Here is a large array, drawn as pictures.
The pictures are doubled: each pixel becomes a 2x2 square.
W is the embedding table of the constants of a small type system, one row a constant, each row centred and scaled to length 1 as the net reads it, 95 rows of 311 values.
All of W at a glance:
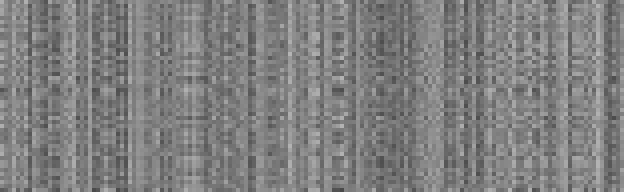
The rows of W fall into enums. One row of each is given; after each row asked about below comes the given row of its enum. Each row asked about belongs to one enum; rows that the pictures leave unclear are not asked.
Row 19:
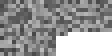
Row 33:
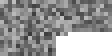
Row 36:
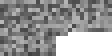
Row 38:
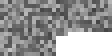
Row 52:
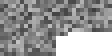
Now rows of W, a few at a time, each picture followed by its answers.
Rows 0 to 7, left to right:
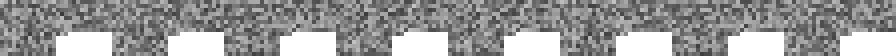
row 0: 33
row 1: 38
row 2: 36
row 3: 52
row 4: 52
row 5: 33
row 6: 36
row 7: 38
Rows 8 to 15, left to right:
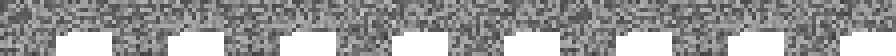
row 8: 19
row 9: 36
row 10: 36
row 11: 38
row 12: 38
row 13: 19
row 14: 36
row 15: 38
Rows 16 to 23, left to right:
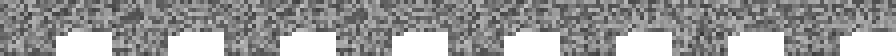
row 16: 52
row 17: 19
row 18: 52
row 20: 52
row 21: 36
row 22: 33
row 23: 36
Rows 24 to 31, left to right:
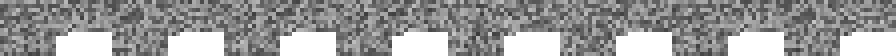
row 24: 36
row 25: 19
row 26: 52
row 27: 52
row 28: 33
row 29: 38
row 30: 36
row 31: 19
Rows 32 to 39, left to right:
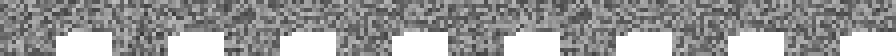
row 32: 52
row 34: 19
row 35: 38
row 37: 19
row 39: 38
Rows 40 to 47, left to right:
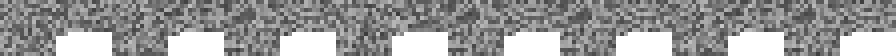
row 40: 38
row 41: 52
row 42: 19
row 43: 33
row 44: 19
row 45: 19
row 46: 52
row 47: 19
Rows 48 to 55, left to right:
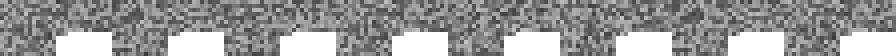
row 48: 38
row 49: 19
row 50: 36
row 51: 38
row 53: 33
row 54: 19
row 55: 38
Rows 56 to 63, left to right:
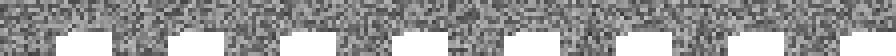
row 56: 36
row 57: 52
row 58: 38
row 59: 38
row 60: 19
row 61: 33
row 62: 33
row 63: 38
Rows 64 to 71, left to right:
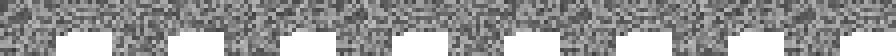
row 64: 19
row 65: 38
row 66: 52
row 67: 19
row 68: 38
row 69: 19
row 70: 52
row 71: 19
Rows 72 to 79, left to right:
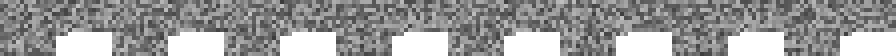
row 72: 52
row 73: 38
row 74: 38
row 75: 36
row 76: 38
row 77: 33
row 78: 36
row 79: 19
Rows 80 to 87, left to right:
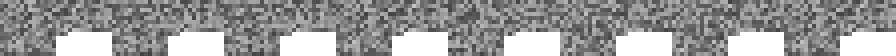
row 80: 52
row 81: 36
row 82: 36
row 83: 52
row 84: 19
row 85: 38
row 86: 38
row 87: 52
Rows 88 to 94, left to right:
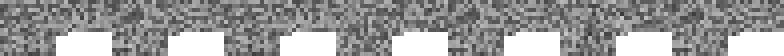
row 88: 36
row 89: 19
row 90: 36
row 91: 38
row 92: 19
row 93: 33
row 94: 19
